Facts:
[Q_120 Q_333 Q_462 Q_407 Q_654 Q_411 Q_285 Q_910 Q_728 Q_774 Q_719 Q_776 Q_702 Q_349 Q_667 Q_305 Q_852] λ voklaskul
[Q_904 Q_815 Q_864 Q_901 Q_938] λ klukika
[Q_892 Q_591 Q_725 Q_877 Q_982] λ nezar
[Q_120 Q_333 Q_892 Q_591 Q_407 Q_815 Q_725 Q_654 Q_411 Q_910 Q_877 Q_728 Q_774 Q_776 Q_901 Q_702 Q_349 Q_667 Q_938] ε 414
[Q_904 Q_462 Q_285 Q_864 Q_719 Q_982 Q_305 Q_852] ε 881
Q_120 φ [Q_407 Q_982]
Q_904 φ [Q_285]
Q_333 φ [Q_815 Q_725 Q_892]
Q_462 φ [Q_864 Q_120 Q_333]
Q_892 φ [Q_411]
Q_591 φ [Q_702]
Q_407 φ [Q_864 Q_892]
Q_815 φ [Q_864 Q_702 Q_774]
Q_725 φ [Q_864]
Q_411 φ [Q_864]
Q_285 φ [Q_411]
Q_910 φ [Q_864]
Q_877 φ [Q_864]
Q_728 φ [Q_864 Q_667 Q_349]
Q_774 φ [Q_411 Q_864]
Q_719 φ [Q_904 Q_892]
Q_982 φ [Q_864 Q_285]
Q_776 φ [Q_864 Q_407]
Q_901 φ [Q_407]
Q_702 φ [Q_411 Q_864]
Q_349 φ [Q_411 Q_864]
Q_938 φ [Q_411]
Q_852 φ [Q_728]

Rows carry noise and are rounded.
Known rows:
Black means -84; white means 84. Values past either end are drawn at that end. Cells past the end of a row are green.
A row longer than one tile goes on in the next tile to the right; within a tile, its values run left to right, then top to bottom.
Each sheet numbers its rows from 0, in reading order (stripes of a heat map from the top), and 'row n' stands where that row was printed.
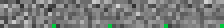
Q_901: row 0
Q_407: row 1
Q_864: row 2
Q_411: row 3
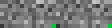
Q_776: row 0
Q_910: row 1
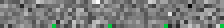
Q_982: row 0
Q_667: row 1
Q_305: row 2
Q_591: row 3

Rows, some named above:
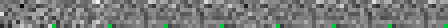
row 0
Q_591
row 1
Q_852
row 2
Q_120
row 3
Q_285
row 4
Q_938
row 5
Q_462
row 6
Q_719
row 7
Q_120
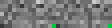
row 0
Q_702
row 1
Q_462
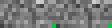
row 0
Q_349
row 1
Q_120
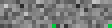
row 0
Q_815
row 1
Q_725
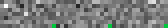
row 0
Q_904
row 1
Q_877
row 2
Q_728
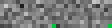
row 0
Q_938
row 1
Q_776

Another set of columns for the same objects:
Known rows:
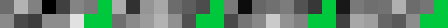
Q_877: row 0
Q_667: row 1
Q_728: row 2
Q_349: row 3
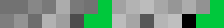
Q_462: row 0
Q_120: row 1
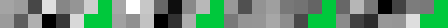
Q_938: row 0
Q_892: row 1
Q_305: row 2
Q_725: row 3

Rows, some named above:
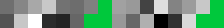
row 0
Q_285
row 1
Q_938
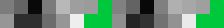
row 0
Q_864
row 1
Q_864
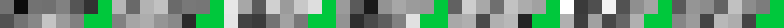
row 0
Q_728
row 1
Q_719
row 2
Q_901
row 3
Q_815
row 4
Q_407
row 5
Q_904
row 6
Q_776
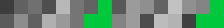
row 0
Q_910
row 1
Q_776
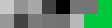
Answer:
Q_591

